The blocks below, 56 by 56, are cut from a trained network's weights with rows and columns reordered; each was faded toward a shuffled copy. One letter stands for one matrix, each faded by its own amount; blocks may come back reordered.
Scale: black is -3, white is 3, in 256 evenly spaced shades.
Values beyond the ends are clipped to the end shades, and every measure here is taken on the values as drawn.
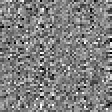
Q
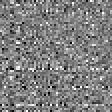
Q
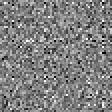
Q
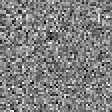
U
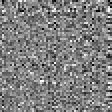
Q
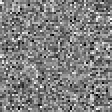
U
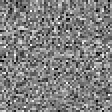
U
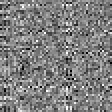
Q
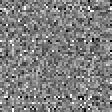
Q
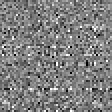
Q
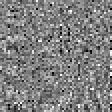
Q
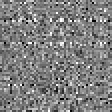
Q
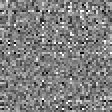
Q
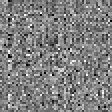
Q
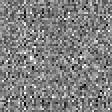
Q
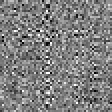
Q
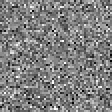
U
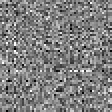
Q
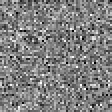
U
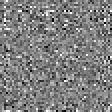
Q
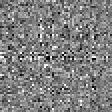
Q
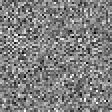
U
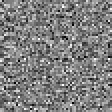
U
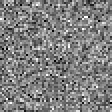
U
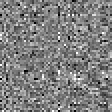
Q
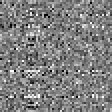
Q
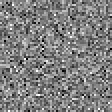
U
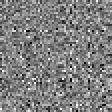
Q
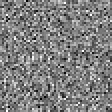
U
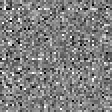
Q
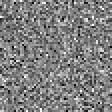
U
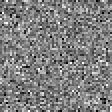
U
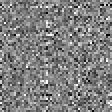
Q
